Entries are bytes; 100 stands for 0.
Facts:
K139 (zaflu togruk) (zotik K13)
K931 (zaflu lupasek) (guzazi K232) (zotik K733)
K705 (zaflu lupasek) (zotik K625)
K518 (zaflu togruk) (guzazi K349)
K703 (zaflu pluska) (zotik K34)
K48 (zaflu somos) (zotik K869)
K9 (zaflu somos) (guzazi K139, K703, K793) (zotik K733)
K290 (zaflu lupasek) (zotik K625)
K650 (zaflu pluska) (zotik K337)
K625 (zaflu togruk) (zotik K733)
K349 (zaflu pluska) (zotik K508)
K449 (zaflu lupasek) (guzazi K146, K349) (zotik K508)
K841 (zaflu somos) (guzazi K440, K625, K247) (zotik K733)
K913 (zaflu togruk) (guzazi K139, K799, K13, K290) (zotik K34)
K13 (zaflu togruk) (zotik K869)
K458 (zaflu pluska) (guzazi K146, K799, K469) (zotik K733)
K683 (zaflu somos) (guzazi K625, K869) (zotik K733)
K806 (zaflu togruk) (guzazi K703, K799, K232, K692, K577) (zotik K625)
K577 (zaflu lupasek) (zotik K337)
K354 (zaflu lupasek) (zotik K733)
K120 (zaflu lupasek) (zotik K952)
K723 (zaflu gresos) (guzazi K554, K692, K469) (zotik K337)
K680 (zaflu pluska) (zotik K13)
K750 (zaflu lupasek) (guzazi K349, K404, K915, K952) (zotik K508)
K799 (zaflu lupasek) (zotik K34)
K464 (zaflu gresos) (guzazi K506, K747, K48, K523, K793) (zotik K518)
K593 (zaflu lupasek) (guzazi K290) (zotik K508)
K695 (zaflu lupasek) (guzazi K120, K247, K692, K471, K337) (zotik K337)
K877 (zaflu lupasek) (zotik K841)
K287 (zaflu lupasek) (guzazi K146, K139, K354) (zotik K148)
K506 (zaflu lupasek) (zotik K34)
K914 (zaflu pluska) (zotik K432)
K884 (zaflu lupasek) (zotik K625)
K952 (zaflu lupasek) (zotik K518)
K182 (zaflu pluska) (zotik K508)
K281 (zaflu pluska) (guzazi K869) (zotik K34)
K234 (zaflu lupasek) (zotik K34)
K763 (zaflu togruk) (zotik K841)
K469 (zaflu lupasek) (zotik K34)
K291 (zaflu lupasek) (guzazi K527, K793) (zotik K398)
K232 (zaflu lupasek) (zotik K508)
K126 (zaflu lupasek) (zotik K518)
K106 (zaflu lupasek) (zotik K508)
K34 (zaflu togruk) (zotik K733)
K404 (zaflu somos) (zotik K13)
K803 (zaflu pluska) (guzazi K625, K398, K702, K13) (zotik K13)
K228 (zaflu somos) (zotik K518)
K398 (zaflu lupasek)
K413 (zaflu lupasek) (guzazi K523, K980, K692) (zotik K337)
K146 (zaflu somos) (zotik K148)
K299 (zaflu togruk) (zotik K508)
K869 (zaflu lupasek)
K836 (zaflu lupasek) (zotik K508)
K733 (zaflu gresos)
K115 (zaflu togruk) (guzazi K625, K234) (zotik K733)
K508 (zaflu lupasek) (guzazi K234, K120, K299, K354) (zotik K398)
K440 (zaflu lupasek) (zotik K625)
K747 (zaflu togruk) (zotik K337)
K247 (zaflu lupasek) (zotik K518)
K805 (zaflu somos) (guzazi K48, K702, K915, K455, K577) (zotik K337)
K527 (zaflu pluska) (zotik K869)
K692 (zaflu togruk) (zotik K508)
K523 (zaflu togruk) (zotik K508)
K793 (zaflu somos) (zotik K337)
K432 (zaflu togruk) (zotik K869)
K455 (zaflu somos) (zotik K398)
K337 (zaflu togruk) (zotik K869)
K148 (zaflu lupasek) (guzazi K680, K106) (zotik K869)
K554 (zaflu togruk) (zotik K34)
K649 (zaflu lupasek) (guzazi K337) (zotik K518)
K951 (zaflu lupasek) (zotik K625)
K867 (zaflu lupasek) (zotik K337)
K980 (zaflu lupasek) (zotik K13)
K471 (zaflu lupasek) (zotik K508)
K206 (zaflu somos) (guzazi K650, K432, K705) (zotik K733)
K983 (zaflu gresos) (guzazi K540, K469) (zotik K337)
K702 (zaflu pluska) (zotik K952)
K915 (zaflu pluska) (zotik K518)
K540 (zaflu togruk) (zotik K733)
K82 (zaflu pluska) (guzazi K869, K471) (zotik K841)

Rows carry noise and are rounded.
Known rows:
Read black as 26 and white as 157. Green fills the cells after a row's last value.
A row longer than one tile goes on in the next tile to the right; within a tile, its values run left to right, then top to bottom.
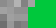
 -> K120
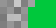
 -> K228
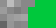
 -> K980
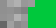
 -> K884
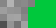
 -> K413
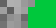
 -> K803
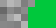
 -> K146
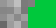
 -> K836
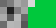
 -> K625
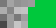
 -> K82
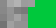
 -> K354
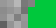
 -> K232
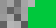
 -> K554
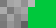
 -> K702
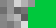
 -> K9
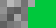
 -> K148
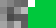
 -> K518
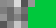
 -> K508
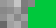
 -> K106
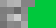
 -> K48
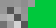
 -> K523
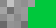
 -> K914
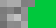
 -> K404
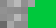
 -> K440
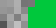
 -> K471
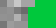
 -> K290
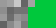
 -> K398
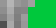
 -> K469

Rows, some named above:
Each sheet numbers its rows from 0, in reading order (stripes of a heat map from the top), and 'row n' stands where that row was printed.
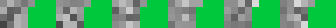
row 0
K869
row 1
K692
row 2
K449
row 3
K290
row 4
K952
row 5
K9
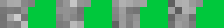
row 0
K805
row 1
K291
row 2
K799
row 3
K803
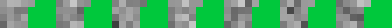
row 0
K506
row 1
K291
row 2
K695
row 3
K206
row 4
K398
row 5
K747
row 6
K913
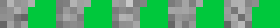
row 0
K458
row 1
K464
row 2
K455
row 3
K649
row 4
K182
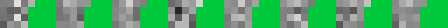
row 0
K841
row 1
K287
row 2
K593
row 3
K625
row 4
K228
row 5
K793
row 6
K733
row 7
K234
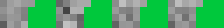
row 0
K931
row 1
K115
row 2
K703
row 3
K703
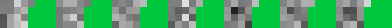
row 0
K683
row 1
K805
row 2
K806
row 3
K841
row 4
K13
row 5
K139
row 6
K34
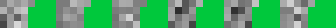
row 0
K281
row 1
K464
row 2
K805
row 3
K337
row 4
K432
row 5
K349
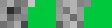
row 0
K432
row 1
K182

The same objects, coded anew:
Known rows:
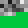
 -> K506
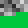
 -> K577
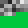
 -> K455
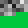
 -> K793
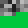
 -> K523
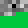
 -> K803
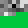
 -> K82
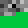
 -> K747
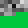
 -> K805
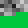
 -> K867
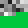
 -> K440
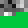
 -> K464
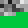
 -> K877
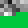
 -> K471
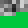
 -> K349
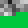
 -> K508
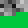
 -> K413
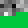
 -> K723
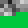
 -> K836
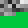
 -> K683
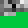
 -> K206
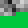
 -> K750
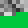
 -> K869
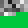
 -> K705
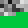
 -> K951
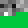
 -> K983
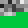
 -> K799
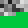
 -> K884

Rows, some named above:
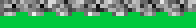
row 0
K432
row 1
K82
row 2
K508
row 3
K625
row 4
K869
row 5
K793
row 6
K182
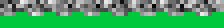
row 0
K9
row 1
K234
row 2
K803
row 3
K281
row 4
K291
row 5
K703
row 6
K806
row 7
K398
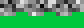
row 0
K931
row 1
K82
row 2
K793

